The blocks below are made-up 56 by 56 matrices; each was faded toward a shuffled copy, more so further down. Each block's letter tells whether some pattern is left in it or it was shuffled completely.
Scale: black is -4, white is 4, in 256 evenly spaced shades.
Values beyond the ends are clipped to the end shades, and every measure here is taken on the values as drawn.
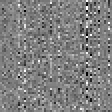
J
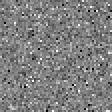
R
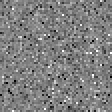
R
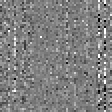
J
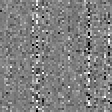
J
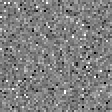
R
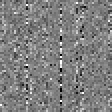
J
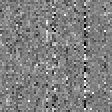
J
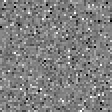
R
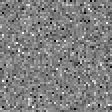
R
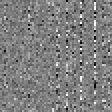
J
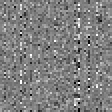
J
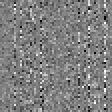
J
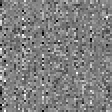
J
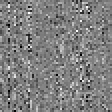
J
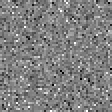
R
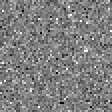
R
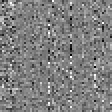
J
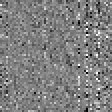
J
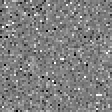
R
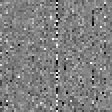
J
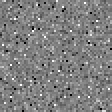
R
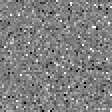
R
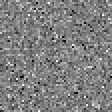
R
